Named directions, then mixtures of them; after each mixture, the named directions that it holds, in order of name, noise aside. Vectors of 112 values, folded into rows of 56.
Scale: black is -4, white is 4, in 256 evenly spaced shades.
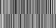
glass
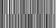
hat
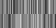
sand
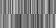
sand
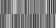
glass, sand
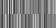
hat, sand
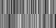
sand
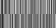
glass, hat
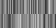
sand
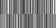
glass, hat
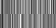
glass, sand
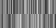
sand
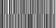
hat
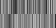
glass, sand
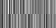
hat, sand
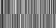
glass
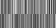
glass, sand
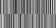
glass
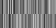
hat, sand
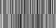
glass, sand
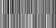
hat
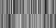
sand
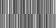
glass, hat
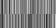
glass, hat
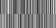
glass, hat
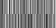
hat
